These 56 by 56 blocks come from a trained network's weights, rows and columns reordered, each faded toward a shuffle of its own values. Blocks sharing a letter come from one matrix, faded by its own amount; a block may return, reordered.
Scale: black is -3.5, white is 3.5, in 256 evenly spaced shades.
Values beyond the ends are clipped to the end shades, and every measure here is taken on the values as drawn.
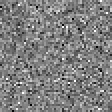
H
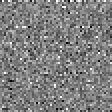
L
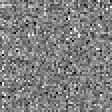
H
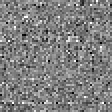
L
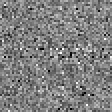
L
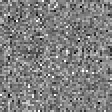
H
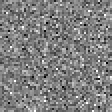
H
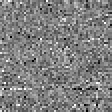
L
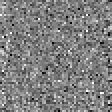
H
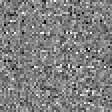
L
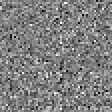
H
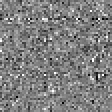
L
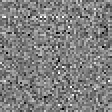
L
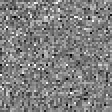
L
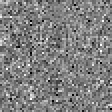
H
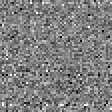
L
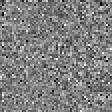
H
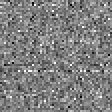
L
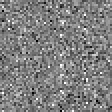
H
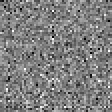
H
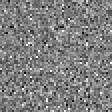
H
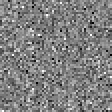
H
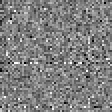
L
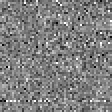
L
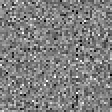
H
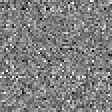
L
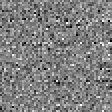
L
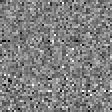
L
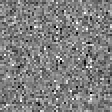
H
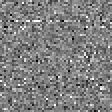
L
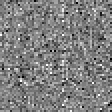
H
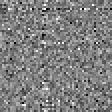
L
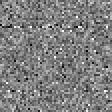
L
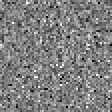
H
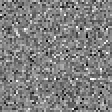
L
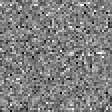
L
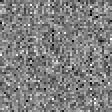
H
